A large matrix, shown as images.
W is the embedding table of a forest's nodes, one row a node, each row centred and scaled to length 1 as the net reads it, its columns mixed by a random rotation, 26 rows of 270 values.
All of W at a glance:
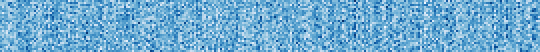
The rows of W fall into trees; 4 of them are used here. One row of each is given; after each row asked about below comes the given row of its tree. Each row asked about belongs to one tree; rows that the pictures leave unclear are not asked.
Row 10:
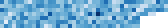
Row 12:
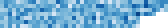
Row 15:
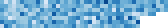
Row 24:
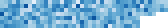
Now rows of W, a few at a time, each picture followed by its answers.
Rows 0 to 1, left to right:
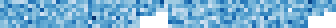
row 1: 15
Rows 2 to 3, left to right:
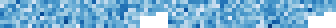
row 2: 24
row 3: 15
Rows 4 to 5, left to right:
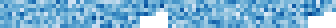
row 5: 12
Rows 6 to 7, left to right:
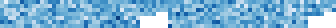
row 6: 15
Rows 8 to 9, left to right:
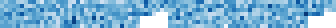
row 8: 12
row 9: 12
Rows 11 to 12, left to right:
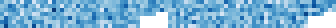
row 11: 24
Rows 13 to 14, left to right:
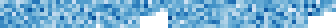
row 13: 12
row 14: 12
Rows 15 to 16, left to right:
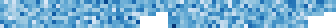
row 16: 24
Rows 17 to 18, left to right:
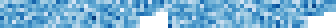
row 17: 12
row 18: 12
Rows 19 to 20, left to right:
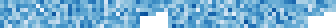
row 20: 24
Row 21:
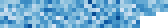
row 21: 15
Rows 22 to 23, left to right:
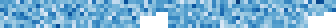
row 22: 10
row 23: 24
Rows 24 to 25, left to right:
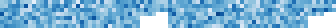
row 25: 10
